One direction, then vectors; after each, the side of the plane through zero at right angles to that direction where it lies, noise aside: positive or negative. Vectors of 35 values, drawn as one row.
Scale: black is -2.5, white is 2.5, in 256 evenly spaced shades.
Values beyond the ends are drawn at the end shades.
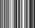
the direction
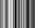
positive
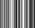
positive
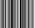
negative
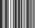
positive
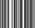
positive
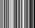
positive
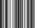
positive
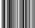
negative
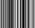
negative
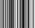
negative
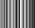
positive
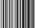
negative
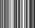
positive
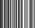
positive
